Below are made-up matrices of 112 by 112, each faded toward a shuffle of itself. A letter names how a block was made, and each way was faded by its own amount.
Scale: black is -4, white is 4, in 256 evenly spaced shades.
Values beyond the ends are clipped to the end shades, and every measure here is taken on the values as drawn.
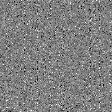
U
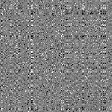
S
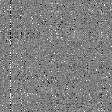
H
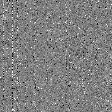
U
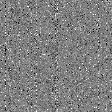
U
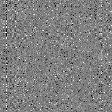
H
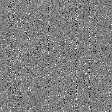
U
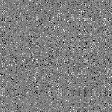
H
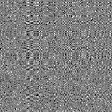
S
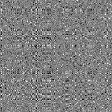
S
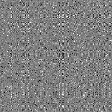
S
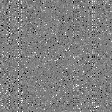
H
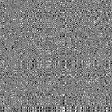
S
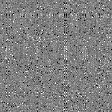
H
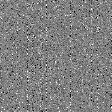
U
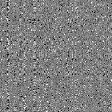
H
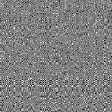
S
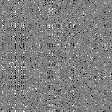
H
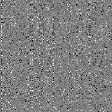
H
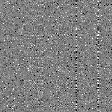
H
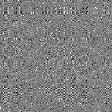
S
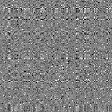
S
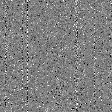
U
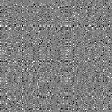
S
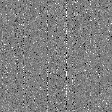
U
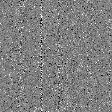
U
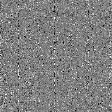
U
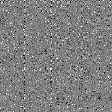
H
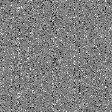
U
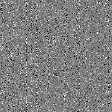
U
